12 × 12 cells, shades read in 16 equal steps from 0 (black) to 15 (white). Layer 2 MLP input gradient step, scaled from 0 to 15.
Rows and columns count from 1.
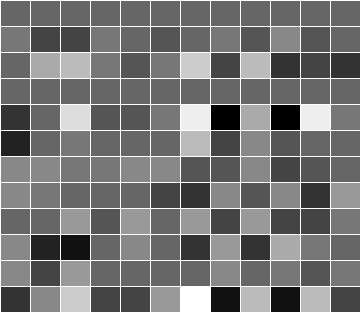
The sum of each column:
71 73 91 71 75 76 96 62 88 62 76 73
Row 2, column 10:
8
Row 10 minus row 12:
5 -6 -11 2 4 -3 -12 8 -8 9 -4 2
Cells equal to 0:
2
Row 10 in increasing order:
1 2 3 3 6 6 6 7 8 8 9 10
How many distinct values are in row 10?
8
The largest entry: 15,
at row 12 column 7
